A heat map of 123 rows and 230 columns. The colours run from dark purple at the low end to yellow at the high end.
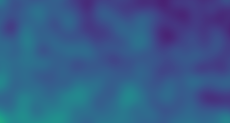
The bottom left is the ninth with the highest average. The texture varies smoothly and slowly. Overall the values sit about 30% of the way up the scale. Values rise toward the bottom left.
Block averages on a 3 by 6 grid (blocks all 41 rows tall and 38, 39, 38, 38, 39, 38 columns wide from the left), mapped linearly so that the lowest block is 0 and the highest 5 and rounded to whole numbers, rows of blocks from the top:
3 3 1 2 0 0
4 3 3 3 2 2
5 5 4 4 3 2
